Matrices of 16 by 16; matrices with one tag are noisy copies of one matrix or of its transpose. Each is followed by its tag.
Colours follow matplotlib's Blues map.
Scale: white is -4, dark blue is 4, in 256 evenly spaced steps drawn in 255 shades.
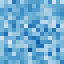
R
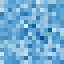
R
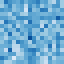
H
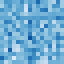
H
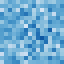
R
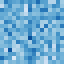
H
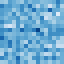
H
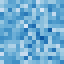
R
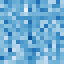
H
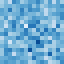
R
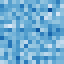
H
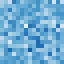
R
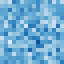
R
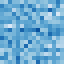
H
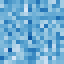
H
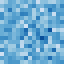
R
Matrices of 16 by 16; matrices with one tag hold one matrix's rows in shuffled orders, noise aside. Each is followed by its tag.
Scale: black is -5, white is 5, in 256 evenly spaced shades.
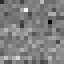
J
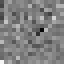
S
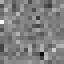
S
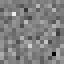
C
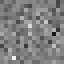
C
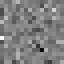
S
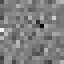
S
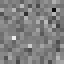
C
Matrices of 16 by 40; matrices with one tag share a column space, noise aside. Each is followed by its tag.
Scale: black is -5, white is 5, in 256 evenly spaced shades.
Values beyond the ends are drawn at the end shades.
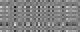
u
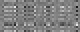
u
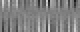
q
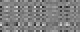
u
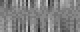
q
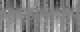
q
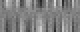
q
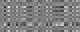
u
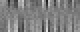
q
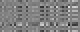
u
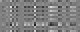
u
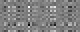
u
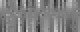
q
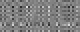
u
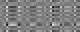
u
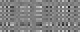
u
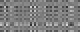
u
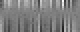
q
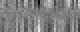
q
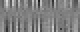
q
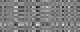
u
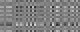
u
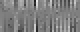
q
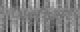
q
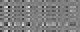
u
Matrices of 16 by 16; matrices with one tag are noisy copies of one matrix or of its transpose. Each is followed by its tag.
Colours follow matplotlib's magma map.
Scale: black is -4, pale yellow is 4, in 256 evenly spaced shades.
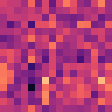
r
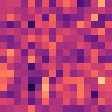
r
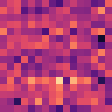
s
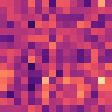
r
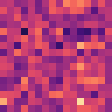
r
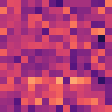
s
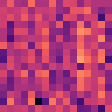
s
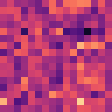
r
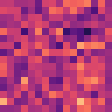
r
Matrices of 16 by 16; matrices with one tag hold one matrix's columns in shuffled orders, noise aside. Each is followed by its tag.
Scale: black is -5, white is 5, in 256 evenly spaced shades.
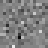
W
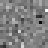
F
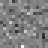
W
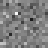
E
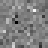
F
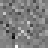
W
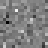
F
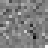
W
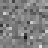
W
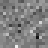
W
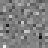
W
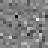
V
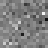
E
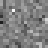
F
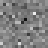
E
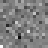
W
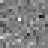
V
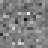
E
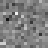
E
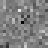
F
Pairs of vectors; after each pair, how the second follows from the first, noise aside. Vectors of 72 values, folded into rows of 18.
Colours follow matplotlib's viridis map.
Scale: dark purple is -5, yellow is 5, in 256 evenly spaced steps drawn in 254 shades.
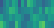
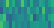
shuffled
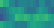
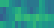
copied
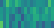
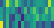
scaled up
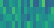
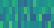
wrapped around
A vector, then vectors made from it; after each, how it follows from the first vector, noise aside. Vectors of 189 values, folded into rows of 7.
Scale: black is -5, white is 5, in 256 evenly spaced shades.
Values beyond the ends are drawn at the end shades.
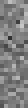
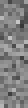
negated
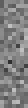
wrapped around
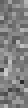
wrapped around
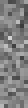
negated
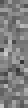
wrapped around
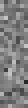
wrapped around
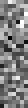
scaled up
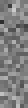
wrapped around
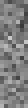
negated
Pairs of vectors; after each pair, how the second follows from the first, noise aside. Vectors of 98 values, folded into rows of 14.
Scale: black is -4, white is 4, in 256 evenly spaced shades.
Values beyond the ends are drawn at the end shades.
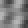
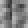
wrapped around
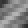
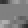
partly zeroed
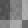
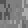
partly zeroed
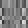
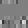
partly zeroed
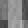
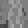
partly zeroed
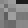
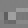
partly zeroed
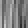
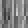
wrapped around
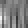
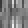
wrapped around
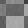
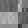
wrapped around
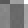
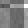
wrapped around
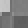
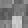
wrapped around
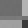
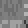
partly zeroed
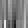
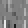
partly zeroed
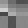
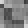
wrapped around
